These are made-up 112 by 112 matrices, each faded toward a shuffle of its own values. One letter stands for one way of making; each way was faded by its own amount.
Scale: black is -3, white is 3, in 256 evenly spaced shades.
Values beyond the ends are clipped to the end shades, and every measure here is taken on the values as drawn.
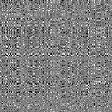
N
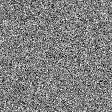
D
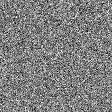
D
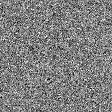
D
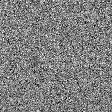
D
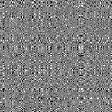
N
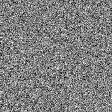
D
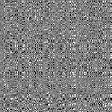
N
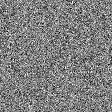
D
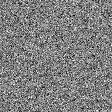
D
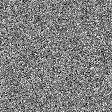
D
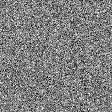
D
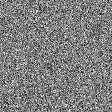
D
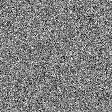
D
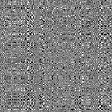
N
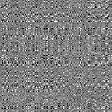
N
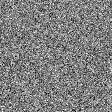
D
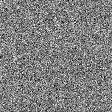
D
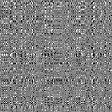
N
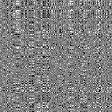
N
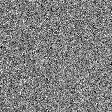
D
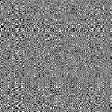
N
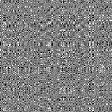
N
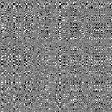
N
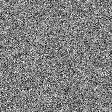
D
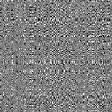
N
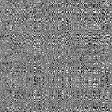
N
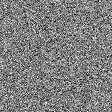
D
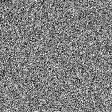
D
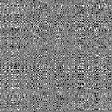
N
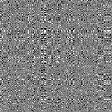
N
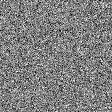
D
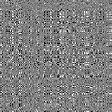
N
